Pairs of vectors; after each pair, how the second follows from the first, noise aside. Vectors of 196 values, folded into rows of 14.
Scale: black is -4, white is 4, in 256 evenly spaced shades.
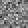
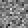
reversed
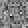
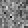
sign-scrambled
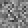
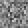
sign-scrambled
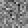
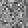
sign-scrambled
